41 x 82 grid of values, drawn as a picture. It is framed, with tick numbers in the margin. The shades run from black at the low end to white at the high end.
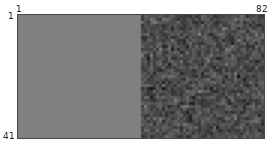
The table splits into one row of 2 panels. Panel 1,1: middling, flat. Panel 1,2: low, fine-grained.
